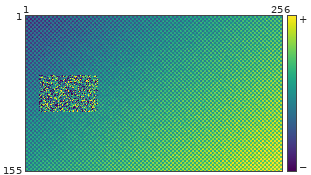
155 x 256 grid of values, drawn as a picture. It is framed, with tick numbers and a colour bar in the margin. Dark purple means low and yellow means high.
In the middle left lies a patch that is rougher than the rest. The field climbs toward the bottom right. The ninth with the highest average is the bottom right. The field is checkered.
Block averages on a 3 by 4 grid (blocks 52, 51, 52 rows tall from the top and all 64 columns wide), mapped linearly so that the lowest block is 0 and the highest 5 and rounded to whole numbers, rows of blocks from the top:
0 1 2 3
1 2 3 4
2 3 4 5
